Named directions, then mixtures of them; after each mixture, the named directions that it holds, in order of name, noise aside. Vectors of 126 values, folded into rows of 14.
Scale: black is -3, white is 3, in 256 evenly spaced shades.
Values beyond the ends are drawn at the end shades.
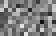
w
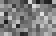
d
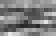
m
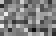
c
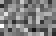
c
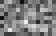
c, m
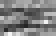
m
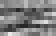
m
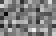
c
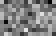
c, d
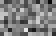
c, d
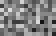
c, w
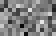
w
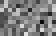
w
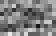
m, w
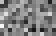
c, w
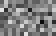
w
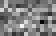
m, w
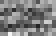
m, w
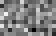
c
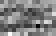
m, w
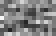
c, m
